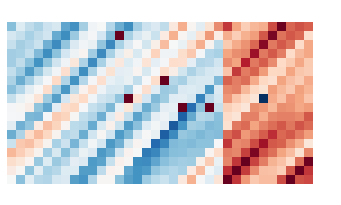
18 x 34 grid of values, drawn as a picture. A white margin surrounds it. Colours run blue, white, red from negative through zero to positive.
Six lone cells stand out: five far higher and one far lower than their neighbours. The bottom right is the ninth with the highest average. Streaks slant up to the right. The right part is higher, past a seam about 70% of the way across. On average the colour sits 50% of the way up the scale. The centre is the roughest part.
